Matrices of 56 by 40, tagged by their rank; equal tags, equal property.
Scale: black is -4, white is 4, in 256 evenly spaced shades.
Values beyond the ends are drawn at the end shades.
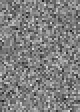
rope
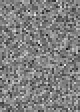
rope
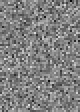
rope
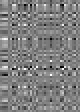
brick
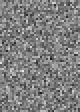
rope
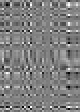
brick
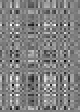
brick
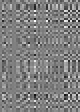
brick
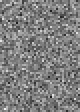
rope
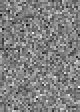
rope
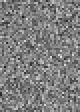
rope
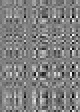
brick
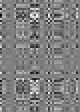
brick
